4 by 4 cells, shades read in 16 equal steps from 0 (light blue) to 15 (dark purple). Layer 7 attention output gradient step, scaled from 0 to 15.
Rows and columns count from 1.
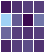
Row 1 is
14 12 11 11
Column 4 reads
11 7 11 12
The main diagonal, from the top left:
14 9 12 12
